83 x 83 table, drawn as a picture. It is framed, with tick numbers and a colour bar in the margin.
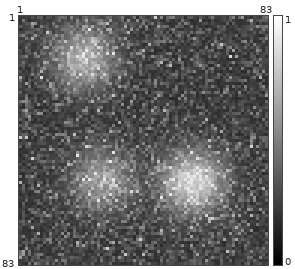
Three bumps rise from the field. The halves do not mirror each other. There is no overall slope. The values are skewed, with a long tail toward high values. No single row or column stands out from its neighbours.
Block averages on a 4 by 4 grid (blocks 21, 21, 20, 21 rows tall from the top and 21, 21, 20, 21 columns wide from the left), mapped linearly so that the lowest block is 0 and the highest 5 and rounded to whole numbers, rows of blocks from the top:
2300 / 1100 / 1452 / 0111
